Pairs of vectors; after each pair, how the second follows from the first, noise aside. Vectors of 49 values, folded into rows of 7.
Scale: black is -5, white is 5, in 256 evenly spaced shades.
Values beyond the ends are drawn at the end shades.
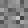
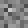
reversed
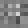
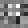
scaled up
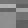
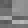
reversed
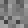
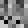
scaled up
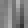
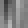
reversed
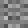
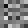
scaled up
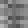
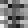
scaled up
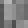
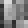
scaled up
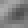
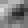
scaled up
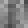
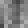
reversed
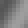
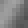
reversed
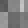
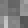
reversed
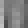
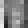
scaled up
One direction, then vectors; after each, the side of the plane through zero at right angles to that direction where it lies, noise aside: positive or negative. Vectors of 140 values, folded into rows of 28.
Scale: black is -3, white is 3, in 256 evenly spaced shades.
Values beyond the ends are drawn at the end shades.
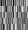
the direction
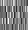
negative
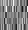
negative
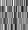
negative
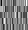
positive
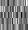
positive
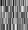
positive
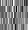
negative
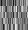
positive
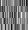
negative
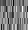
positive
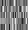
positive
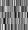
negative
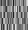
positive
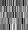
positive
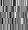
positive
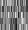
negative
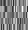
positive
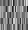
positive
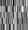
positive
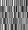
negative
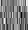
positive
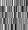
negative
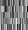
positive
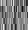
negative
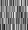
positive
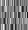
negative
